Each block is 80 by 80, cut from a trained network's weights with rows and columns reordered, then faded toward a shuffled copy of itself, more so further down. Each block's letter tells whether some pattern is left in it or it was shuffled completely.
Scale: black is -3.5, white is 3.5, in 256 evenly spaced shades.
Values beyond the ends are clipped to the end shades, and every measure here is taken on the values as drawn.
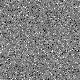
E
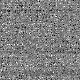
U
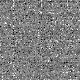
U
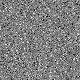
E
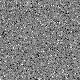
E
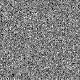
U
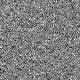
E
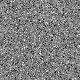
E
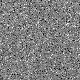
E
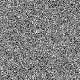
U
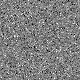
E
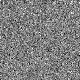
U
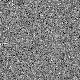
E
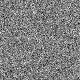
E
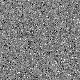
E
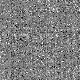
U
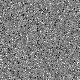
E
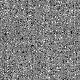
U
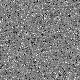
E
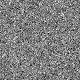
E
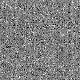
U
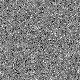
E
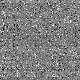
U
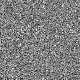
U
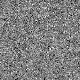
U
